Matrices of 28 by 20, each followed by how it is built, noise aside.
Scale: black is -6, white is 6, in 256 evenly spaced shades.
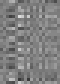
low rank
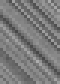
Toeplitz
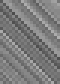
Toeplitz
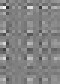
low rank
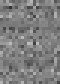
low rank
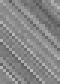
Toeplitz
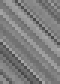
Toeplitz
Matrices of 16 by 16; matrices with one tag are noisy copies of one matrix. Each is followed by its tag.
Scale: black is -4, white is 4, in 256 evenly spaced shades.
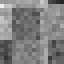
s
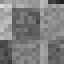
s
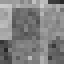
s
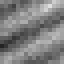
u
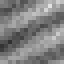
u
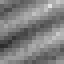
u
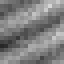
u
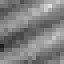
u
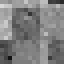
s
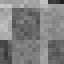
s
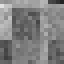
s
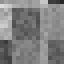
s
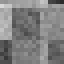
s
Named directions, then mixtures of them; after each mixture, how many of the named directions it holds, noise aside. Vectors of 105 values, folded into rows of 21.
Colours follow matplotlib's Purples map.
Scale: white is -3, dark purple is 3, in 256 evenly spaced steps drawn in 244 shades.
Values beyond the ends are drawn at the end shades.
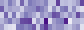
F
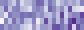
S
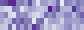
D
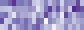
three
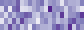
two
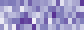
three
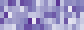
three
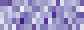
three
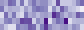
one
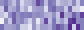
one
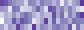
three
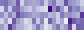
three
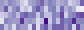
two
